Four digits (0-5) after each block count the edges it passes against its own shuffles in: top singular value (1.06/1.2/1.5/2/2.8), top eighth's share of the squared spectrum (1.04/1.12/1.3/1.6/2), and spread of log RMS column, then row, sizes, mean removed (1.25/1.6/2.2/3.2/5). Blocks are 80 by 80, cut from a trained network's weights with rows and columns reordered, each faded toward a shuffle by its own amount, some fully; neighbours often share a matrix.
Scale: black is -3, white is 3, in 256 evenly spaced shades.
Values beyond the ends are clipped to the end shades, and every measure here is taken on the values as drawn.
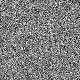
0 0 0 0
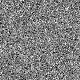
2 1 0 0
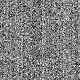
2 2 0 1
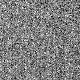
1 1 0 0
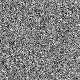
0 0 0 0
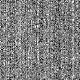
3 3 1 2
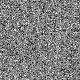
0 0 0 0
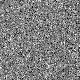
0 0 0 0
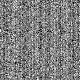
3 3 1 2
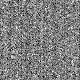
2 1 0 0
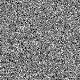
1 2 0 0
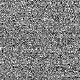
2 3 2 1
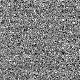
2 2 1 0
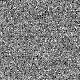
1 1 1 0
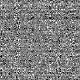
3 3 3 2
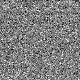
1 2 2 0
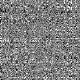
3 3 3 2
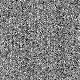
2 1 0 0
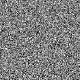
2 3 1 2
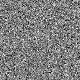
2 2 0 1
